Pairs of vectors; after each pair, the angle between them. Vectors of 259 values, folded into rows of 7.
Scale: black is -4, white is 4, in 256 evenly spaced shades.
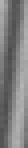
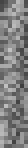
partly opposed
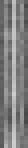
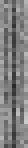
nearly opposite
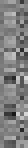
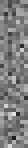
partly opposed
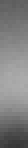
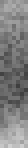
nearly opposite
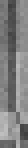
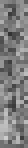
partly aligned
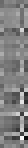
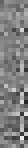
nearly parallel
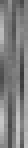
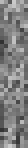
partly opposed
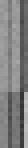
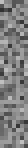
orthogonal
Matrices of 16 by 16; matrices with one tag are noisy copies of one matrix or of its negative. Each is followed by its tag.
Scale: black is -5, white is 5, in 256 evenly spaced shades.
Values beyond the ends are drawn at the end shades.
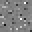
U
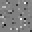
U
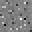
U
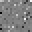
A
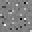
U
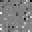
A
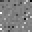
A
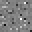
U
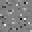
U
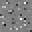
U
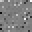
A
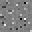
U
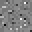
U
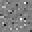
U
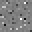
U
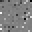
A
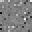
A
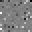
A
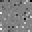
A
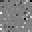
A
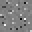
U
